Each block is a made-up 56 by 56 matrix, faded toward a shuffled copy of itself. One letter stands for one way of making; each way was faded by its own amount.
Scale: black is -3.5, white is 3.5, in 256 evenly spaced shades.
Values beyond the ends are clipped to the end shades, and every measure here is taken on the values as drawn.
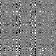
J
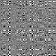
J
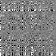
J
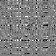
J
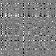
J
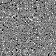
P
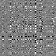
J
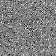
P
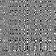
J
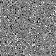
P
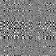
J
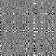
J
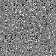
P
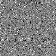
P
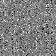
P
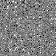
P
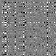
J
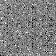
P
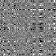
J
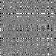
J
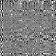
J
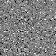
P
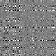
J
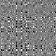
J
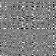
J
